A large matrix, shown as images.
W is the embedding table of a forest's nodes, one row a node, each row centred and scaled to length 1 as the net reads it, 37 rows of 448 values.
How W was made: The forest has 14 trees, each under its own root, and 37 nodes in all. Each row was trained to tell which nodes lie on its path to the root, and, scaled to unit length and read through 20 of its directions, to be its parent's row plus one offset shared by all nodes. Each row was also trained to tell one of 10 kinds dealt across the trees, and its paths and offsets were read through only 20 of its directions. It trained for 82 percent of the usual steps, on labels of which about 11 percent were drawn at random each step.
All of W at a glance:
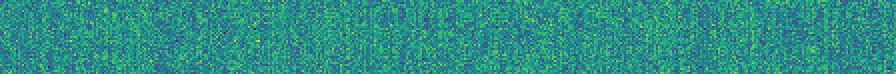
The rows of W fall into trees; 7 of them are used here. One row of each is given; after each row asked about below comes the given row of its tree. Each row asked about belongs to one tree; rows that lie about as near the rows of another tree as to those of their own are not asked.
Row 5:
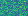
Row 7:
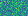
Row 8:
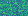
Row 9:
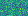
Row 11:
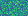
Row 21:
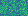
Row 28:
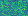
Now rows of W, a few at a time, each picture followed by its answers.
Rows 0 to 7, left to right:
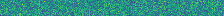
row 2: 21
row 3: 28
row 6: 8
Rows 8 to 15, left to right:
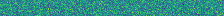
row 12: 5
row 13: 5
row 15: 11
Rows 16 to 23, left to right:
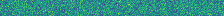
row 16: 28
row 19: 5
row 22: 7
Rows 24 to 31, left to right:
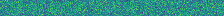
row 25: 21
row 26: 28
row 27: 7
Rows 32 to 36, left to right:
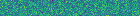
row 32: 5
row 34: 21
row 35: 28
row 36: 21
